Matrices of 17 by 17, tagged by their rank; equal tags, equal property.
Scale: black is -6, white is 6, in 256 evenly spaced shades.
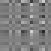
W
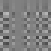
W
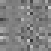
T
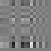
W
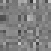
T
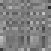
T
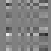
W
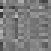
T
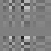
W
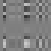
W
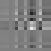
W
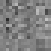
T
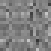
T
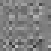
T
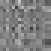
T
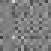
T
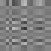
W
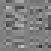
T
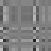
W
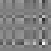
W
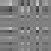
W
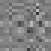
T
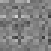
T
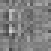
T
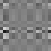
W
